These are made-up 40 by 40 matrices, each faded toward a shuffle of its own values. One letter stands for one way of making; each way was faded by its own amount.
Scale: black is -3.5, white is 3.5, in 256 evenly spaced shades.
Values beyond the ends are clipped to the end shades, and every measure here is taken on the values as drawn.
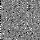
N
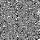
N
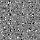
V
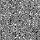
N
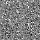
N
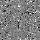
V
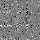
V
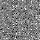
N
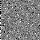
N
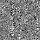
N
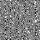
N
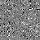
V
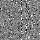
N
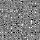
V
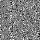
N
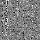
N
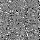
V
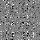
V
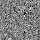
N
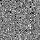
N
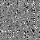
V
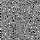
N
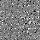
V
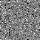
N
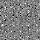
V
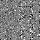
N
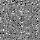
V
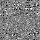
V
